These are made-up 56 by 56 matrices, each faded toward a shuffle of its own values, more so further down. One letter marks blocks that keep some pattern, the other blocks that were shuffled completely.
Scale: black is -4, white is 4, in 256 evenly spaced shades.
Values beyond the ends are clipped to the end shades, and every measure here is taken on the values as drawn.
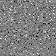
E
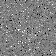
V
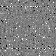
E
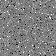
V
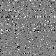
E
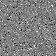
V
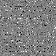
E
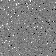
V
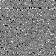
E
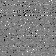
E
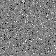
V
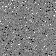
V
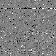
E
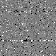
E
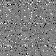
E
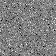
V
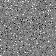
V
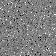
V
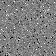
V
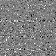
E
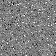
V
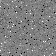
V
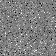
V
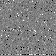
E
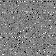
E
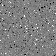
V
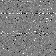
E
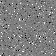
V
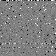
E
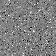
V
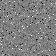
V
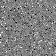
V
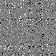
E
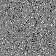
V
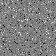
V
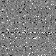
E
